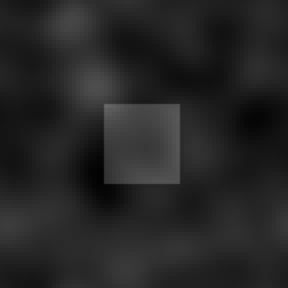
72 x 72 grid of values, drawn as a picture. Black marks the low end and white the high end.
Ninth with the highest average: centre. Stripes: none. Roughest part: centre. Odd patch: higher, in the centre.
